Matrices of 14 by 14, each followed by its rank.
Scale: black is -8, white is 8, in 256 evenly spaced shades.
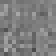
three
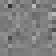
three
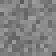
full rank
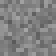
full rank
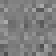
three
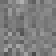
three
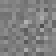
three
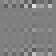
one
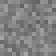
full rank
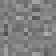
three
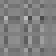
one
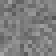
full rank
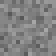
full rank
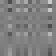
one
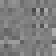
three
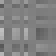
one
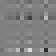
one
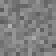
full rank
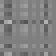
one
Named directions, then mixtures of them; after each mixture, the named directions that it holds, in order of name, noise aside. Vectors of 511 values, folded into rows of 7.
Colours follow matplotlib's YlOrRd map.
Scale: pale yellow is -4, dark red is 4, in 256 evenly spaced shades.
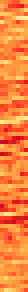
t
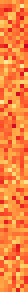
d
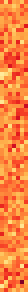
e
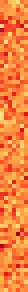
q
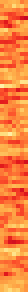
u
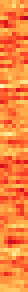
u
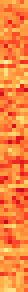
d, t, u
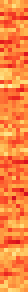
e, u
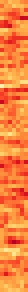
u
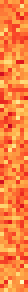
d, e, u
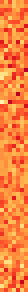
d, e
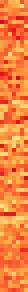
e, q, t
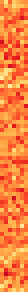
d, e, u
